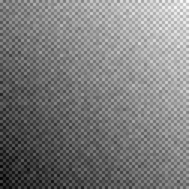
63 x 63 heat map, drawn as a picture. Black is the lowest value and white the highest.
Ninth with the lowest average: bottom left. Ninth with the highest average: top right. Odd rows or columns: none. Slope: up to the top right.
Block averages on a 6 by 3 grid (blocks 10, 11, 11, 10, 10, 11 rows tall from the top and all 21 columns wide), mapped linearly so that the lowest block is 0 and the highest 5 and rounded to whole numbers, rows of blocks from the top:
345
234
234
123
123
012
